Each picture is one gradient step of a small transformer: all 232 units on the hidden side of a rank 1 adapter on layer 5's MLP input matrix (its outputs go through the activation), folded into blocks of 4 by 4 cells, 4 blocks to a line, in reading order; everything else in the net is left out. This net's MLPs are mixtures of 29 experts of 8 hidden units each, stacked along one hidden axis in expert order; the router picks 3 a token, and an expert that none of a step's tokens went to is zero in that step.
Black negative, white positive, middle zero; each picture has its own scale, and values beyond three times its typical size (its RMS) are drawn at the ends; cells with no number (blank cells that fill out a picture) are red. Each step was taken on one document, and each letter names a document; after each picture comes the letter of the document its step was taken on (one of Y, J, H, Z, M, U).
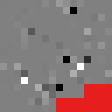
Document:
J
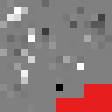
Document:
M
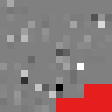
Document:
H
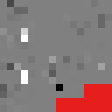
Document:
H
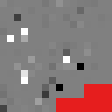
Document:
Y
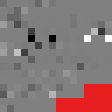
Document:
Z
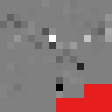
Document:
Z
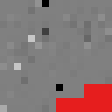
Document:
M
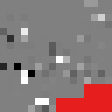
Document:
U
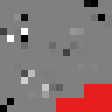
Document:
Y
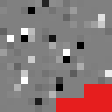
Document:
J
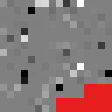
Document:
J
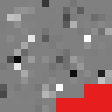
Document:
M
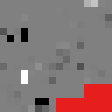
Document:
U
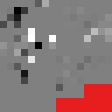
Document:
Z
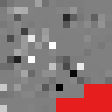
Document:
M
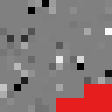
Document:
J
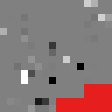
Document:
U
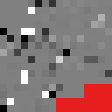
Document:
J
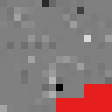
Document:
M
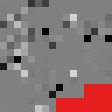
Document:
M
